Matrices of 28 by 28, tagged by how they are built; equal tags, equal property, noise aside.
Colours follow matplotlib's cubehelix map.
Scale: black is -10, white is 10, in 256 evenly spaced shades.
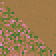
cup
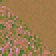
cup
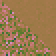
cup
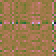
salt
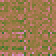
salt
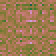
salt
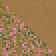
cup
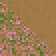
cup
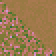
cup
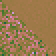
cup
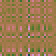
salt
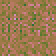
salt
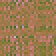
salt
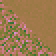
cup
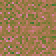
salt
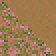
cup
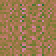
salt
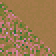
cup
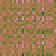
salt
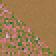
cup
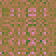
salt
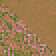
cup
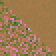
cup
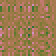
salt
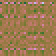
salt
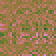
salt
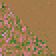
cup
